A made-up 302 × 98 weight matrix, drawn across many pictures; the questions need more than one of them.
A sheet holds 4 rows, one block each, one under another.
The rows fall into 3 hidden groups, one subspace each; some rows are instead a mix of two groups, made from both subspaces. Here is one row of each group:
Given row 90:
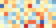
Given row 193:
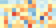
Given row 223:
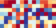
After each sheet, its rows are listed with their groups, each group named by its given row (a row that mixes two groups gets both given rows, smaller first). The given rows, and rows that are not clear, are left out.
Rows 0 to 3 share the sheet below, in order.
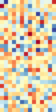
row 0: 90
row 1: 90
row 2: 90 and 193
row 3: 193
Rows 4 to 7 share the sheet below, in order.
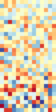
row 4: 90
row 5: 90
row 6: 193 and 223
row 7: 90
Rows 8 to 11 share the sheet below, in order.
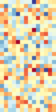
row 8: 223
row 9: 223
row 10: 223
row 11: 193
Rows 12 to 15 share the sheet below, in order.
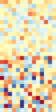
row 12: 193
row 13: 193
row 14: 90
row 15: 90
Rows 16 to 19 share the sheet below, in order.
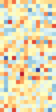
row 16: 90 and 223
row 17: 223
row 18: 90
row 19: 193 and 223
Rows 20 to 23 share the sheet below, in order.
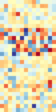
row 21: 193
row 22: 193
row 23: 90
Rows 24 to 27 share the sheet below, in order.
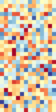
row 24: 193
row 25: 193
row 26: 223
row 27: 90 and 223
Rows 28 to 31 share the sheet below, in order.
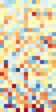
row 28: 223
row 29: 223
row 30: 223
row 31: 90
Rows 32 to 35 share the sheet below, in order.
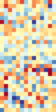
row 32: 90
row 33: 223
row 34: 223
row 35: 90 and 223
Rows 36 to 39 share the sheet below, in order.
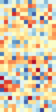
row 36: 193
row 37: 223
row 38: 90
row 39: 193 and 223
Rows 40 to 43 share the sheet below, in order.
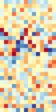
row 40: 193
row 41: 193
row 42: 90 and 193
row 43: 90
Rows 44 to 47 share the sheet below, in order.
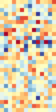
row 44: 90
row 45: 223
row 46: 193
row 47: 90
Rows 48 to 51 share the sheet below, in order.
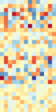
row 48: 193
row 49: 223
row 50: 90
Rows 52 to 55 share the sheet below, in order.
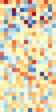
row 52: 193
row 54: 193
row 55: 193
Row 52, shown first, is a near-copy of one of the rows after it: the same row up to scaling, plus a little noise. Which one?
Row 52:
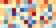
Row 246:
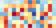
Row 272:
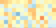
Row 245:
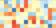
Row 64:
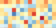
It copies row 64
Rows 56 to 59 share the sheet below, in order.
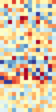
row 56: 90
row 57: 90
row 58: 90
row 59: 193
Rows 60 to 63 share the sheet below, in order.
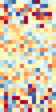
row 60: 223
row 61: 90 and 193
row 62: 90
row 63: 193
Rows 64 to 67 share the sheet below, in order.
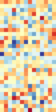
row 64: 193
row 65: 223
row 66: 223
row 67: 193
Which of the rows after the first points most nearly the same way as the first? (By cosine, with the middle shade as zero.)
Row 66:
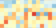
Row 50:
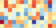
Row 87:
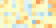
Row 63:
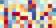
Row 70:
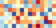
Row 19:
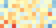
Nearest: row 19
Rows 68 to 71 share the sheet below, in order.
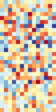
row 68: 90 and 193
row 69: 223
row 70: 193
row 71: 193
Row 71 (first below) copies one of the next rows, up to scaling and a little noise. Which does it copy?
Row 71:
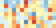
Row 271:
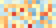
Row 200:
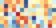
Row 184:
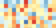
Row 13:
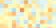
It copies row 184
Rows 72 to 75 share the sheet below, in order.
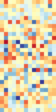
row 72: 90
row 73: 193
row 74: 223
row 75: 223
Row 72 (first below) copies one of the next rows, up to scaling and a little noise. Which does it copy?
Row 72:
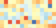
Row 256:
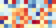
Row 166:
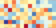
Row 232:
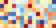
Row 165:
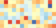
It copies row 165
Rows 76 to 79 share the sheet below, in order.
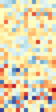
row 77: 90
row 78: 223
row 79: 223
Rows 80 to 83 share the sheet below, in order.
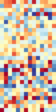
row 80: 223
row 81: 193
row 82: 193
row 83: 223
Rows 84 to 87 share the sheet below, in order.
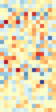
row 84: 90 and 223
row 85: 193 and 223
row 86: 223
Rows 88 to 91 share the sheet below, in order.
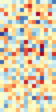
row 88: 90
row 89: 90
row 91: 223
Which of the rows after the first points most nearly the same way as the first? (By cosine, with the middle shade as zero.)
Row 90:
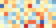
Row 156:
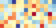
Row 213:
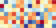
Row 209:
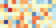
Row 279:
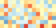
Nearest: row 279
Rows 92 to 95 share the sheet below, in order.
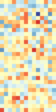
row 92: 90
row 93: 90
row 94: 90
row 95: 223
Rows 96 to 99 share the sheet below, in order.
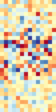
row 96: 90
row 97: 90 and 193
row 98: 223
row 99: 193
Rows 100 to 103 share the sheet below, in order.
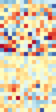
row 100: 223
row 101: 90
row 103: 193 and 223
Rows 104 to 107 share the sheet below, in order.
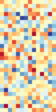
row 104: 90 and 193
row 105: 90 and 223
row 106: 193
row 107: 90 and 193
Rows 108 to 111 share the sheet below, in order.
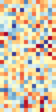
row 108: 193
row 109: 193 and 223
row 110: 90
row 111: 90 and 223
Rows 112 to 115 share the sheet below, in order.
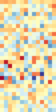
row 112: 223
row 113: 223
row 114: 90
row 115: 193
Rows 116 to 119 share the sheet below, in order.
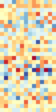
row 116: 90
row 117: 90
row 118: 223
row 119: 223
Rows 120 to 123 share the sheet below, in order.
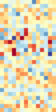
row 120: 223
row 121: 193
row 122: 193
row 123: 90
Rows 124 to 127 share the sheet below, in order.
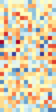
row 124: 193
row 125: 223
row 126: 223
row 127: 90 and 193
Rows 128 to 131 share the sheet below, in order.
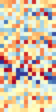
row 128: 223
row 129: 223
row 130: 193
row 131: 223
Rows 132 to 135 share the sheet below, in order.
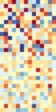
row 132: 90 and 223
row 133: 90
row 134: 90
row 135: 90
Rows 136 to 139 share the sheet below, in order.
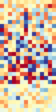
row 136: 90 and 223
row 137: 193 and 223
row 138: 193
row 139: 223
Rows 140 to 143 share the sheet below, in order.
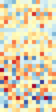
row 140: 223
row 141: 223
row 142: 193 and 223
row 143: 223
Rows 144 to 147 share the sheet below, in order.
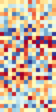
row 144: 193
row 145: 223
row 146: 90
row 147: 193
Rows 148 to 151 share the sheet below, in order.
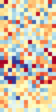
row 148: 90
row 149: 193
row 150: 193
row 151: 223
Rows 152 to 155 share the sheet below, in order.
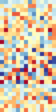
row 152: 193
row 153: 90 and 223
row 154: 90 and 223
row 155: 223
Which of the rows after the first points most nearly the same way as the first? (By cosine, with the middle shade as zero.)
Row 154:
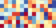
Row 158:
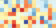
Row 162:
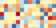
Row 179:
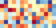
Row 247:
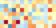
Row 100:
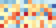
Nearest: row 100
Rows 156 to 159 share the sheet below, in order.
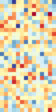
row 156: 90 and 223
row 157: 223
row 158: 193
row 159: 193
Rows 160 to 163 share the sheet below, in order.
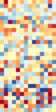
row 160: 90
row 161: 223
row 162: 223
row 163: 193 and 223
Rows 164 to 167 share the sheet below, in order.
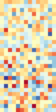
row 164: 193
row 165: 90
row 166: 90
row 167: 90
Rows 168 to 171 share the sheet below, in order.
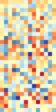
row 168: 193
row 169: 193
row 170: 193
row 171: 223
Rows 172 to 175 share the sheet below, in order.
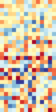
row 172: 90
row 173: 223
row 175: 193
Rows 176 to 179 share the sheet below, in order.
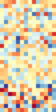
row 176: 223
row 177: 223
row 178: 90 and 223
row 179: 90
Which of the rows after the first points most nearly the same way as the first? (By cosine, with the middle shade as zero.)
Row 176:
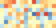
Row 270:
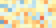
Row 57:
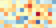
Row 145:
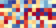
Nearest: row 57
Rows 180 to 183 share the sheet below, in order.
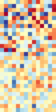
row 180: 193
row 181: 90
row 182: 193
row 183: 90
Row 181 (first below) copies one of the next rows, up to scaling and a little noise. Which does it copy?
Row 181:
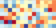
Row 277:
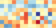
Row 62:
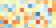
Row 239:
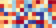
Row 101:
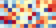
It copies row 101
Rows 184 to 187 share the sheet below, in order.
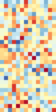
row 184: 193
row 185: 193 and 223
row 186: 223
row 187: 90 and 193
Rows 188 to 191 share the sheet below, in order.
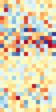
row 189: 223
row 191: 223
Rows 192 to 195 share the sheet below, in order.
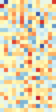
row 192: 90
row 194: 90
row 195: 90
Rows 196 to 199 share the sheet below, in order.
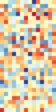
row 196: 223
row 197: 193
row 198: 90 and 223
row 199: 223
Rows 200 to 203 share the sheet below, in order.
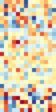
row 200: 193
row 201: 223
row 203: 193
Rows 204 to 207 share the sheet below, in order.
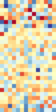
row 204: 90 and 193
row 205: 90
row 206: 90
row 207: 90
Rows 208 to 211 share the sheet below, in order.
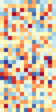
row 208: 193
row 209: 90
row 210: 90
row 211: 90 and 193
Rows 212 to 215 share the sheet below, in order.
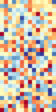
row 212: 90
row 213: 90
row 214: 193
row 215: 90 and 223
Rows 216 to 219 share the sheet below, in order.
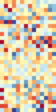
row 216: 90
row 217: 223
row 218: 90
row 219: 90 and 223
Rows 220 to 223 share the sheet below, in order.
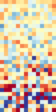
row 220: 223
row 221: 193
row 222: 223
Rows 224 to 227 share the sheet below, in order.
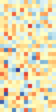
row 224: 193
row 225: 90
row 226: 223
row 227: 193 and 223
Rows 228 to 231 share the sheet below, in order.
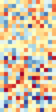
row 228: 193
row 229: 193
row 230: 90
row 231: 223
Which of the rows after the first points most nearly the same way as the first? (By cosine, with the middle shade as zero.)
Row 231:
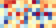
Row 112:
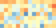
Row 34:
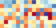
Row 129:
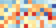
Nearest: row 112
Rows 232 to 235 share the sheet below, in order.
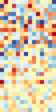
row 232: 90
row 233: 223
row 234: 223
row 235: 193
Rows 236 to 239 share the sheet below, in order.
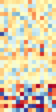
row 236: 193
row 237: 90
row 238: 223
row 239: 90
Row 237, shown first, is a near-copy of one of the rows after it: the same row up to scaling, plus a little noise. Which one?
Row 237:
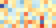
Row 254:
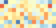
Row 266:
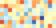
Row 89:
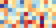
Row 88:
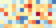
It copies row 89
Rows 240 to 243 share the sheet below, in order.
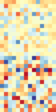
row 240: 223
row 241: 223
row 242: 223
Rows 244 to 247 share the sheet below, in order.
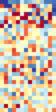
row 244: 193 and 223
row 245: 193
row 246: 193
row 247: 90 and 193
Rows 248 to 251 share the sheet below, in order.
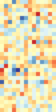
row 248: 90
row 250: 223
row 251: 193
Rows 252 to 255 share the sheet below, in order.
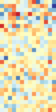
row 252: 193 and 223
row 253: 90
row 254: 90
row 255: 193
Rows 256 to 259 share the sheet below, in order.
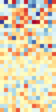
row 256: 90
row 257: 90 and 193
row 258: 90
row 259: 90 and 193
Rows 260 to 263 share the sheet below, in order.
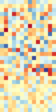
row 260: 193
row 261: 90
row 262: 223
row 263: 193
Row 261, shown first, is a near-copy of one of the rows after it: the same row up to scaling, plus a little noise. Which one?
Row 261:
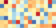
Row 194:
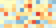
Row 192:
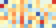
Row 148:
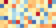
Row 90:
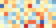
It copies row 148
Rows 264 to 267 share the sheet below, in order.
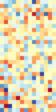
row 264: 223
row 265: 223
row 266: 90
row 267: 90 and 193
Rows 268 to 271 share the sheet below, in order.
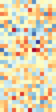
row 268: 90 and 223
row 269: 90
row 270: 90
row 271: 193
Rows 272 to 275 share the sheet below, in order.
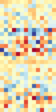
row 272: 193
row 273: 90
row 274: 90
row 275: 223
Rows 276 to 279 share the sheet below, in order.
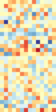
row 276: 90 and 223
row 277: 90
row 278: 193
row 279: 90 and 193
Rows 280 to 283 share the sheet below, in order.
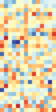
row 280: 223
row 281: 223
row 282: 193
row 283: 90
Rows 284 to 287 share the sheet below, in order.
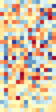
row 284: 193 and 223
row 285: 193
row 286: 90
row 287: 223
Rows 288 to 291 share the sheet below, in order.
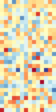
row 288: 90
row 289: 90 and 223
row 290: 193 and 223
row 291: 223
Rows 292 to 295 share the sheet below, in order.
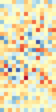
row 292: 90
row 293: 90
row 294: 193 and 223
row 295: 223
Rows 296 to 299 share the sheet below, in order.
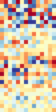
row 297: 193 and 223
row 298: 223
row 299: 90 and 223
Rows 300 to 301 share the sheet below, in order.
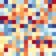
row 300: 90
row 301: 223
